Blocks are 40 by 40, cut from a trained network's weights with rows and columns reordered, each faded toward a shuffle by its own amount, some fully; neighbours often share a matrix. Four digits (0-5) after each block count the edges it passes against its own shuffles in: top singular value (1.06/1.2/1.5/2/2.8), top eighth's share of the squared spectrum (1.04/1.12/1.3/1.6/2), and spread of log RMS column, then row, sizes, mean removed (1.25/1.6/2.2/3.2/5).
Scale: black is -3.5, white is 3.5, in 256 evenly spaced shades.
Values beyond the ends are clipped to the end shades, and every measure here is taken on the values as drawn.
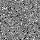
0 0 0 0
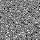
2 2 0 1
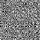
3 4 1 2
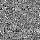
2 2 0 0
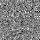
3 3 0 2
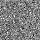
0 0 0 0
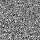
0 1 0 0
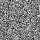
1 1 0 0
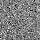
0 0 0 0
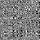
3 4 2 2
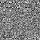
3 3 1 2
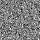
0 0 0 0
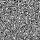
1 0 0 0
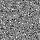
0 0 0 0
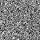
1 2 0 1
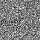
2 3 1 1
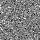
0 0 0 0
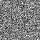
1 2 0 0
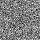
1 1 0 0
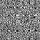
3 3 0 2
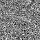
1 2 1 0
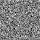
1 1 0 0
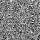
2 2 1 0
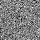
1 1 0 0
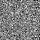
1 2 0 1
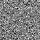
1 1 0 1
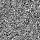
0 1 0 0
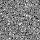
1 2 0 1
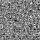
1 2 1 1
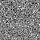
0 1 0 0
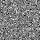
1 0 0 0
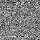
3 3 0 2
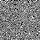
2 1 0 1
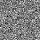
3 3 1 1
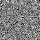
2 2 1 0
